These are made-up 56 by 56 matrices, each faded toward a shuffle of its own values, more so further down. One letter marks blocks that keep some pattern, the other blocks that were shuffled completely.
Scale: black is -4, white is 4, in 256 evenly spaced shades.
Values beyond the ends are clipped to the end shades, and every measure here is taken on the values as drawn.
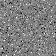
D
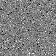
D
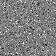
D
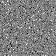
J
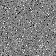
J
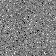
J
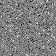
J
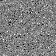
J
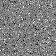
J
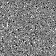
J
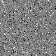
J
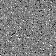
D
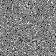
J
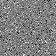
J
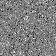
D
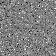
D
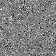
D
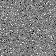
J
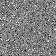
D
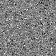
J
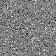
D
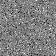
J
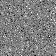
D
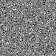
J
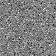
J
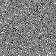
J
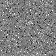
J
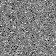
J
